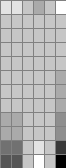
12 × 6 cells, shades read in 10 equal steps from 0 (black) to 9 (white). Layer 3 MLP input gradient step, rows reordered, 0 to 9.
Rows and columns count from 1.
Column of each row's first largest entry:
6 1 1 1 1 1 1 1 3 3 4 4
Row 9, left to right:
6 6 7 7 7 5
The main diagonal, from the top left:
8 7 7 7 7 6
